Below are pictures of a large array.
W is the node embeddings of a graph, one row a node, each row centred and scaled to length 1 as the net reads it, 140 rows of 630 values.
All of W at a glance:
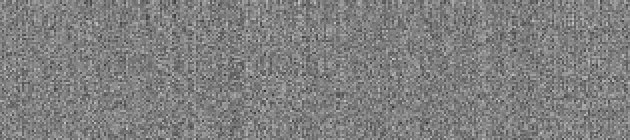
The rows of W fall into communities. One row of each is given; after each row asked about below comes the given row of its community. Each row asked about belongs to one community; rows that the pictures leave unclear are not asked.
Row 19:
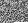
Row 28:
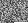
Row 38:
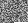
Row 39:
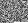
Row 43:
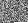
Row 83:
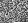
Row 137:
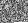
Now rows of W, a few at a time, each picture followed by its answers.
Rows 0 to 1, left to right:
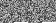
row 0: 39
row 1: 19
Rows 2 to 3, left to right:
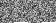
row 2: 137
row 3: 39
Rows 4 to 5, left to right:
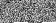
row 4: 137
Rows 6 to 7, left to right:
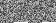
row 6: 19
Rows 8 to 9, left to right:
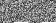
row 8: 19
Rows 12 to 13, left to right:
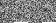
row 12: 137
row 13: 28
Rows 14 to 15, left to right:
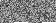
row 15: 38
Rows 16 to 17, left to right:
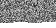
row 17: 19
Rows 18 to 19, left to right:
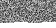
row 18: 39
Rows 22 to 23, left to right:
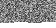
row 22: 38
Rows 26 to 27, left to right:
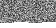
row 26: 137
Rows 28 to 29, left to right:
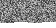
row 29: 28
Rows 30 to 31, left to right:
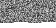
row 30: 43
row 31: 38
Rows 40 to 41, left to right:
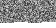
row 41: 39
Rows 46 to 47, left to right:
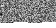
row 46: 38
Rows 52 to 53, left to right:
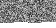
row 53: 137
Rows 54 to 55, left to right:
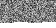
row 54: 137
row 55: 39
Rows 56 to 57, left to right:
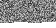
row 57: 19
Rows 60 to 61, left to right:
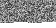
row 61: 19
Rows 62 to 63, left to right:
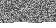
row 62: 38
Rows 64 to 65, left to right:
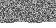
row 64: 28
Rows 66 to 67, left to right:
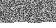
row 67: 137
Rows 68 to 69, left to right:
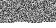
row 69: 28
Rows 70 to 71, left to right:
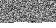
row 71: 39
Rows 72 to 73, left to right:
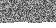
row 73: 38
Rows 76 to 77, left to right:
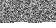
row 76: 43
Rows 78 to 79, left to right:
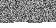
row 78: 38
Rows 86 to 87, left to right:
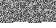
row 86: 19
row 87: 38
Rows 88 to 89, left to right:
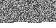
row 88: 43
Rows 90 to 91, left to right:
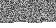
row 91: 39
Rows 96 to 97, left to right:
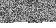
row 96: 28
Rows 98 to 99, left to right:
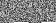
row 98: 83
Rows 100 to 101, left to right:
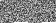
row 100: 39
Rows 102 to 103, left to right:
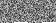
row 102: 137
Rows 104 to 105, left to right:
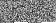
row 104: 38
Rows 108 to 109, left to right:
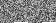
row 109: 28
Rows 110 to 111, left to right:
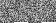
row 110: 43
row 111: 83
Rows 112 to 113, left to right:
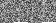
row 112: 38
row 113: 137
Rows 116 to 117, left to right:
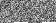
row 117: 83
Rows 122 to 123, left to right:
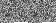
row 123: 137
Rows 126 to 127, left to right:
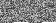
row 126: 43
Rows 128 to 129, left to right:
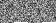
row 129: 39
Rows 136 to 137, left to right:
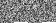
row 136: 39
